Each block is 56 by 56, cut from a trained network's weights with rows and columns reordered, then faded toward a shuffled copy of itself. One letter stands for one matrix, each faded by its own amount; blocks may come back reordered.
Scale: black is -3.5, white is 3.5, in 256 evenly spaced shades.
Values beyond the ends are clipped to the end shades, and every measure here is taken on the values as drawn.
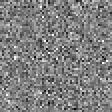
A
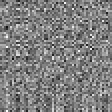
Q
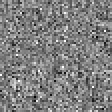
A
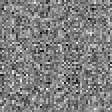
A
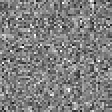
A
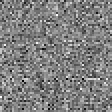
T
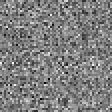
T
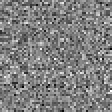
T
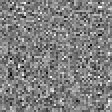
A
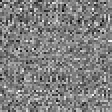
T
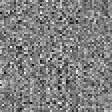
A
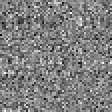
T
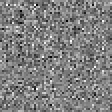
A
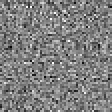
T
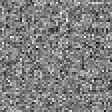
T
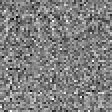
T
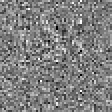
A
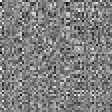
Q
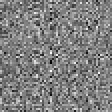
Q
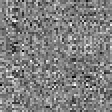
A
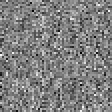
A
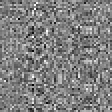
Q
